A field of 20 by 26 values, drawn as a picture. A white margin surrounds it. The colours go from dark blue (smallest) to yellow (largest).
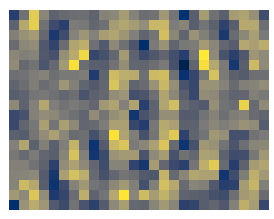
No single row or column stands out from its neighbours. No overall slope runs across the table. No seam splits the table. Stripes running up and down repeat 6 times from left to right. On average the colour sits 50% of the way up the scale. Rings spread out from the centre.
